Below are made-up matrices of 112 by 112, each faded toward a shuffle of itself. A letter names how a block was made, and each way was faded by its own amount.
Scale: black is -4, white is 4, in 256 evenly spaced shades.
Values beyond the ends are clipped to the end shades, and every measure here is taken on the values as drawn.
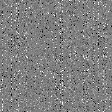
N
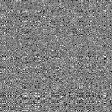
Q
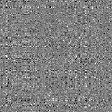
Q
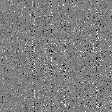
N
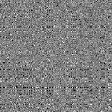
Q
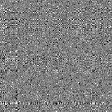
Q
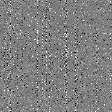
N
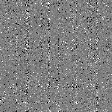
N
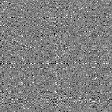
Q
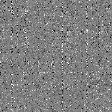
N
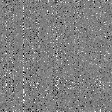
N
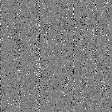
N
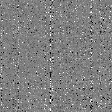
N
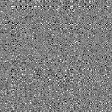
Q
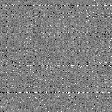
Q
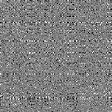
Q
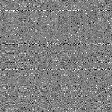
Q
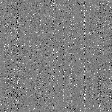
N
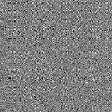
Q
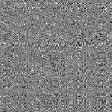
Q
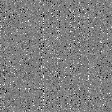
N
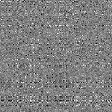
Q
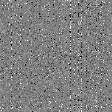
N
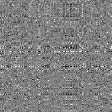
Q
